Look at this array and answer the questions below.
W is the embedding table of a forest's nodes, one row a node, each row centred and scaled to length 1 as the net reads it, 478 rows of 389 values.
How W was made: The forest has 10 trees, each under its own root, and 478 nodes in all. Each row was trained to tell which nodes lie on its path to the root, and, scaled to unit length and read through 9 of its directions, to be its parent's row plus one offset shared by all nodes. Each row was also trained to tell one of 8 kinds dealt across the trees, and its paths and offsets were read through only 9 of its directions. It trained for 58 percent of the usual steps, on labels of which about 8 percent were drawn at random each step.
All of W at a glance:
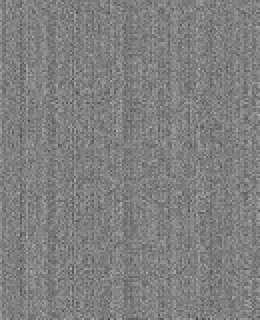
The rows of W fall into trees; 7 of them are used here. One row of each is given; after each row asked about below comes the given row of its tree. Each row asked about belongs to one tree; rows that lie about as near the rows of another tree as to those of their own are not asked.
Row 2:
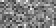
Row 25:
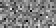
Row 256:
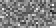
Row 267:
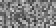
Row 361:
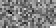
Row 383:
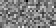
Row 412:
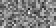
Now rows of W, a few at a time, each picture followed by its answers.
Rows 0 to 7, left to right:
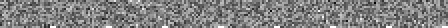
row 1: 383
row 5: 383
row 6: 383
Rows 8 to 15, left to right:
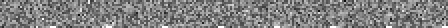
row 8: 383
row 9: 361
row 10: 256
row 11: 25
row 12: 2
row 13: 2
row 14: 412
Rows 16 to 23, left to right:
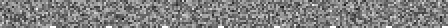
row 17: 25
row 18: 2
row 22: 383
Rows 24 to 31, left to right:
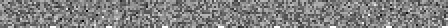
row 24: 383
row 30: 412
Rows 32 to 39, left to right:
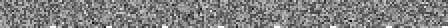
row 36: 412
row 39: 361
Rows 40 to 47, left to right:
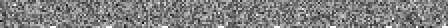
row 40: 25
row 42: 361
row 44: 361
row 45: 361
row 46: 383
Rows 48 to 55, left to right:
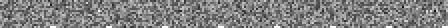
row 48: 361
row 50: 2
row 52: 412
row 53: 383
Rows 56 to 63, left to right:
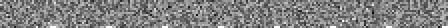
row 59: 2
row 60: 412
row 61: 383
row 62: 412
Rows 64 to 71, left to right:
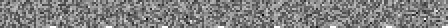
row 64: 383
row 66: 383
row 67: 383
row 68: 412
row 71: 361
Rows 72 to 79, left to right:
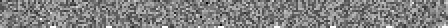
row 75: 383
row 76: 412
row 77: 412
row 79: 361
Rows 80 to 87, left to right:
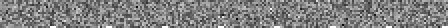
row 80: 383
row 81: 361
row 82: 25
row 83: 267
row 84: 256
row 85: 2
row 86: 361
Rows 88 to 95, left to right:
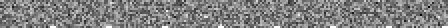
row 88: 2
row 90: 383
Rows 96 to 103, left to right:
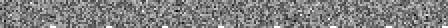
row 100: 412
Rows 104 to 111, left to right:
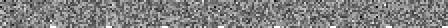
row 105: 412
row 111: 383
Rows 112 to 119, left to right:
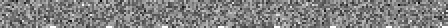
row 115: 25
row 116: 412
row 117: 412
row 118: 361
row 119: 256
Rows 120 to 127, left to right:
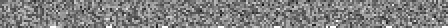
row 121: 412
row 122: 383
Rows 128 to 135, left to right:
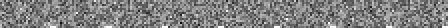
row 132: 383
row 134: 412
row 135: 412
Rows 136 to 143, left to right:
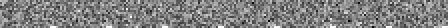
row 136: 361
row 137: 412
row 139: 412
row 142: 2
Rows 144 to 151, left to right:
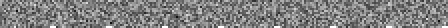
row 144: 412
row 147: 2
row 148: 267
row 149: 267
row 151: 361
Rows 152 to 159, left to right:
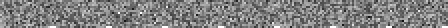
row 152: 361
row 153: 25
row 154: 2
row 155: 25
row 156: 412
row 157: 2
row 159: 383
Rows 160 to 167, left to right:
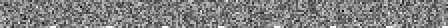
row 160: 361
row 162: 267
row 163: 267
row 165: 361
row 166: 2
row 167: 412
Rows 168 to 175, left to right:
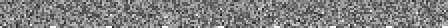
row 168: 267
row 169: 361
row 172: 256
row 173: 361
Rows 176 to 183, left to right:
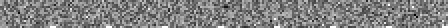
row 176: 412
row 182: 361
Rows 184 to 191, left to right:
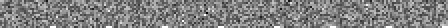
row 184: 267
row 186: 383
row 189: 361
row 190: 25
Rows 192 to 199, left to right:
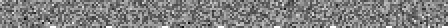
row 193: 267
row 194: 361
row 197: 361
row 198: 267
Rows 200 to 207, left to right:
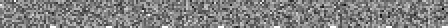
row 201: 361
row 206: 361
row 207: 383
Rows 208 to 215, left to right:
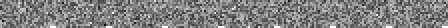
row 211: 256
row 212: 412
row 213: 412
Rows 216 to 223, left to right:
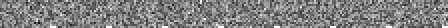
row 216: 383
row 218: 383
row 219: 361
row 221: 383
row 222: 383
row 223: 412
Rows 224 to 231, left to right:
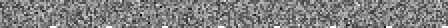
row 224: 25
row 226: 25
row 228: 267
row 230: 412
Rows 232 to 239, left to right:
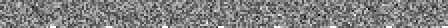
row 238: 412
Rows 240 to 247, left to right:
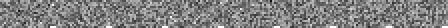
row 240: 267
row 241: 412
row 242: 25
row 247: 25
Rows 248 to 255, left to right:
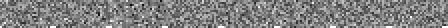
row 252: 267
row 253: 361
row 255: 267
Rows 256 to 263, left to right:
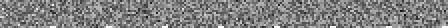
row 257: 383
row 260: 412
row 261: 383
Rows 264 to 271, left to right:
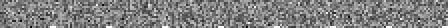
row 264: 2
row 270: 412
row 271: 383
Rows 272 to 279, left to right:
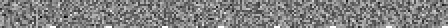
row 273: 383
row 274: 383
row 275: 2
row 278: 412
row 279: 361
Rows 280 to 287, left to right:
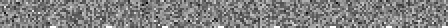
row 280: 2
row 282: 267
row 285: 25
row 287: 361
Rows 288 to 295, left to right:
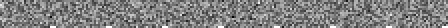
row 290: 412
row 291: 412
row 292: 383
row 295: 361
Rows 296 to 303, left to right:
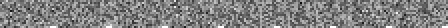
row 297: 361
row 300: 383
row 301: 383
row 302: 383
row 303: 361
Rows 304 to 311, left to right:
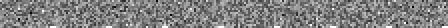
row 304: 361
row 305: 361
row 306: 412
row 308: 412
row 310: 361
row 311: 25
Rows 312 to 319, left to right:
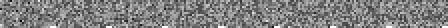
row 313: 267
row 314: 2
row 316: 267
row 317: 412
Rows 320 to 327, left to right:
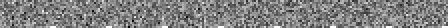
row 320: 361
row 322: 412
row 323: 383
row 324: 361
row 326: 383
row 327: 361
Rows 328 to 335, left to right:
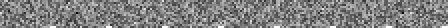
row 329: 412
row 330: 2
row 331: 361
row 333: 361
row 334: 256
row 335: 361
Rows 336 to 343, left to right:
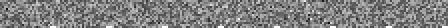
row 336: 2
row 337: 412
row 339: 25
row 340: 383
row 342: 2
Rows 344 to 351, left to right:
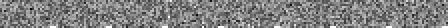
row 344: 383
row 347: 25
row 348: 412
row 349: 267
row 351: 361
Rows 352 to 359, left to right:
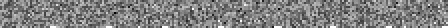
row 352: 361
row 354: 267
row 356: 412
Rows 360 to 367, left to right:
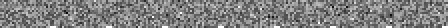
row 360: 383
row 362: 267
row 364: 383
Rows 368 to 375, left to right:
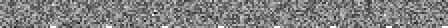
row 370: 383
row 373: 361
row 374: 267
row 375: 383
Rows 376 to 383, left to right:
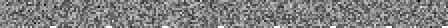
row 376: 383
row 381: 2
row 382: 383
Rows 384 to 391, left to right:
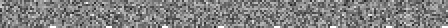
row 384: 383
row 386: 2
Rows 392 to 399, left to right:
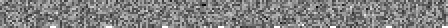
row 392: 412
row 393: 361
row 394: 412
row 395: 383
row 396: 412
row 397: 2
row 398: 383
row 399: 383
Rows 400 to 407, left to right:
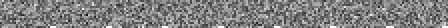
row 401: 412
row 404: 383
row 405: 412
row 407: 412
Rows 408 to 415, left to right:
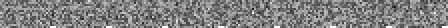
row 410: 412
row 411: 383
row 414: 267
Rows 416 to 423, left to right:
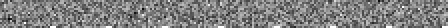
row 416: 2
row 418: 383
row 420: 361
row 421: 361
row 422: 267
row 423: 412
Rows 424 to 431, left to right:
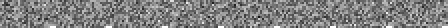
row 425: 383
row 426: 383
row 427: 412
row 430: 412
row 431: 361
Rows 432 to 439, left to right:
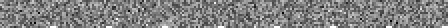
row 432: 256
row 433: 267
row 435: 361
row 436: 361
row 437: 361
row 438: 267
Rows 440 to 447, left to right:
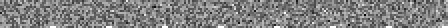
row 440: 412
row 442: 412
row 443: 383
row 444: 25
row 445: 361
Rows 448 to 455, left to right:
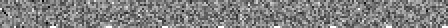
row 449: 361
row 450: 383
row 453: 412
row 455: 2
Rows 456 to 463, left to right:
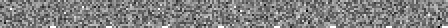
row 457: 25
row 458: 361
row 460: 2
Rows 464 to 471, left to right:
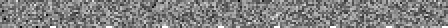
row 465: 2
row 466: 412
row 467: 412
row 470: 361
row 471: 361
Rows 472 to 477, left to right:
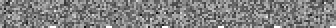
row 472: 361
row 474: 25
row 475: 267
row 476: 383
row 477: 25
